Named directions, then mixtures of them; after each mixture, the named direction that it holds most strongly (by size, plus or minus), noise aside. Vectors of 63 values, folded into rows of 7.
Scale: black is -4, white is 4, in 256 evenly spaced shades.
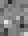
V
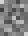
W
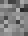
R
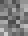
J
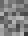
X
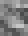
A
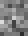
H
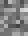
R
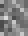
H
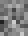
H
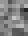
A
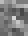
A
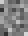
W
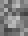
A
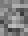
A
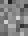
V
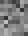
R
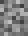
W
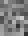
X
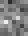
V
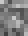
A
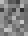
W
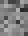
R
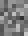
X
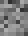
R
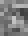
A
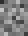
W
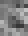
A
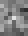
H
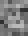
A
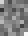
W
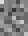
W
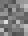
J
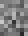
H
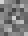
W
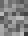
X
